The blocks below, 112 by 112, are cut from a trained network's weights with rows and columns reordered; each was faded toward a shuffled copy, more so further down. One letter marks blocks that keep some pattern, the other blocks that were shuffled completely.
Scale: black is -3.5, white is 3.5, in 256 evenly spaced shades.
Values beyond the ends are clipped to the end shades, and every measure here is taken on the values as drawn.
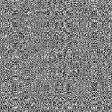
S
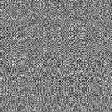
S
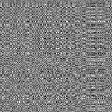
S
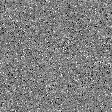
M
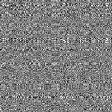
S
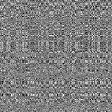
S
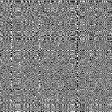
S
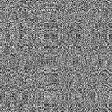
S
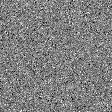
M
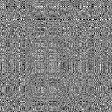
S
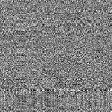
S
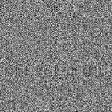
S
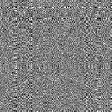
S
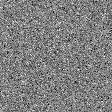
M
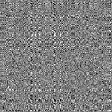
S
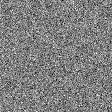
M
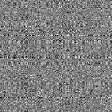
S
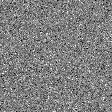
M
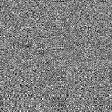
S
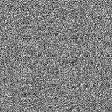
S
